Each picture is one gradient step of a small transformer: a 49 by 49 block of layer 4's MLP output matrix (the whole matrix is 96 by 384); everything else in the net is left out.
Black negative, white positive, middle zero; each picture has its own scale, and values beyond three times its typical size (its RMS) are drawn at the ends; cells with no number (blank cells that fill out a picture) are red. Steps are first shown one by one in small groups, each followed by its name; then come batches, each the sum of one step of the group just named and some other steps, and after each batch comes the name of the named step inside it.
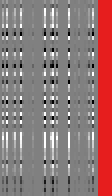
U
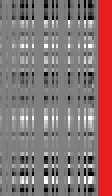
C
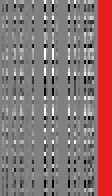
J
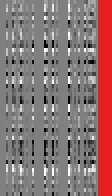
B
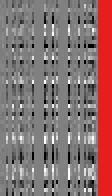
B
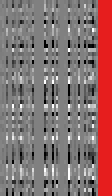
B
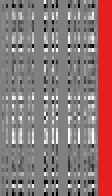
J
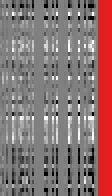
C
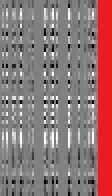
U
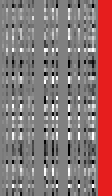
B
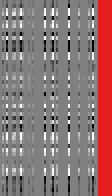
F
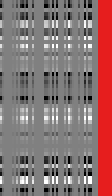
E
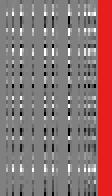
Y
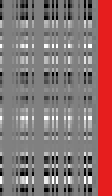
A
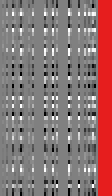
Y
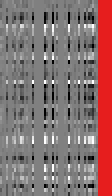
E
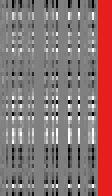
A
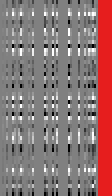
Y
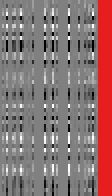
F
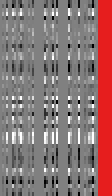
F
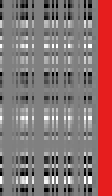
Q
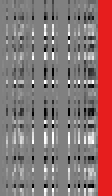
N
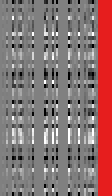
N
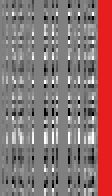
N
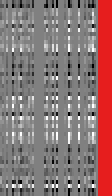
Q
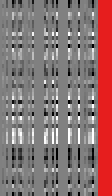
N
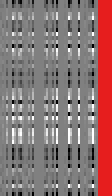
Q
